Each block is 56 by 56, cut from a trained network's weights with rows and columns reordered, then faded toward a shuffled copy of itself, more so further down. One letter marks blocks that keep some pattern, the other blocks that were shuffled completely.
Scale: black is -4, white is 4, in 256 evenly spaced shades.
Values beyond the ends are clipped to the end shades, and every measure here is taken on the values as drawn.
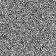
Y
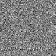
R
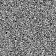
Y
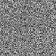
R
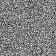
Y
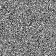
Y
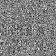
R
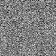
R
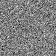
Y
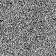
Y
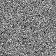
Y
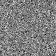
Y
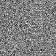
R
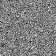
Y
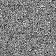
Y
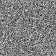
Y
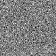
R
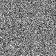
Y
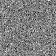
R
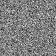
Y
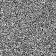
Y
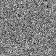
Y
